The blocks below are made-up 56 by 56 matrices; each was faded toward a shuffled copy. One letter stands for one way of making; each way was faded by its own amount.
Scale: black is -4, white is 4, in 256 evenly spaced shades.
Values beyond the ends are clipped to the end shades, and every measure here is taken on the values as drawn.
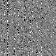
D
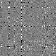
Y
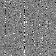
D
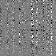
Y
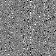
D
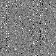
D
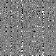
Y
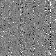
D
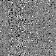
D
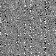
D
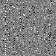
D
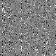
D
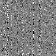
D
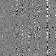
Y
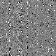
D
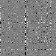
Y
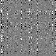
Y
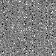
D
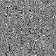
D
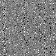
D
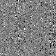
D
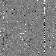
D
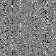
D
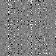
Y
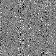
D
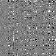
Y
